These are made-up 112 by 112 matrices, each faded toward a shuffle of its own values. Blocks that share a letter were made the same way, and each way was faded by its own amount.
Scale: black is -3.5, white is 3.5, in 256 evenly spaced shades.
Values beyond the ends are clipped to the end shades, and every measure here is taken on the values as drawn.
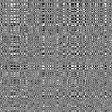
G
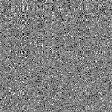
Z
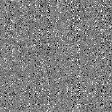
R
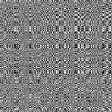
G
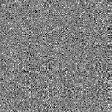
Z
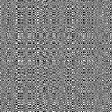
G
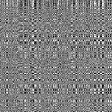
G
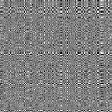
G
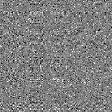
Z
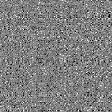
Z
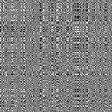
G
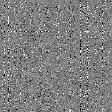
R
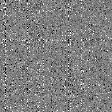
R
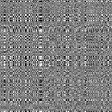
G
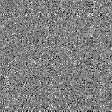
Z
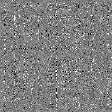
R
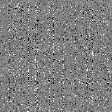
R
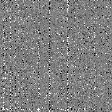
R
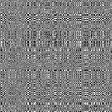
G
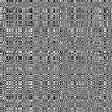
G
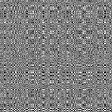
G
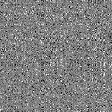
Z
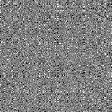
Z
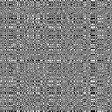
G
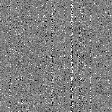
R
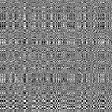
G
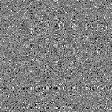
Z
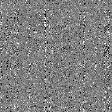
R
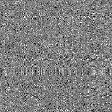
Z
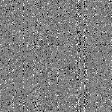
R
